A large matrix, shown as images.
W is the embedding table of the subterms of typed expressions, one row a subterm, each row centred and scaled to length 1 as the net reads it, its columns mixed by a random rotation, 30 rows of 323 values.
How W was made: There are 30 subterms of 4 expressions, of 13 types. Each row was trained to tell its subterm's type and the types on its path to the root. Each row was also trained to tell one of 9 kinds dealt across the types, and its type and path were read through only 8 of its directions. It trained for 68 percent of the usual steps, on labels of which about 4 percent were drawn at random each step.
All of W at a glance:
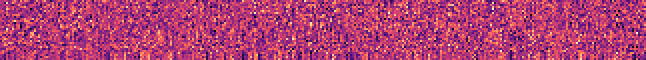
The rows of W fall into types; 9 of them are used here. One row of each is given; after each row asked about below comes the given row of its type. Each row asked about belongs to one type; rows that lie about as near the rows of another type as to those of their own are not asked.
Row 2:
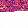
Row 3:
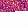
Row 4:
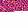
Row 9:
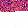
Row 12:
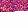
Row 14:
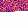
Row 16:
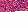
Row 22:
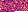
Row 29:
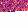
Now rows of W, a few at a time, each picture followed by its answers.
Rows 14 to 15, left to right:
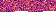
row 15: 22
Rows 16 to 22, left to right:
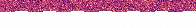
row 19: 22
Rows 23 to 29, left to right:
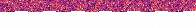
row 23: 14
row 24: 4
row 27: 29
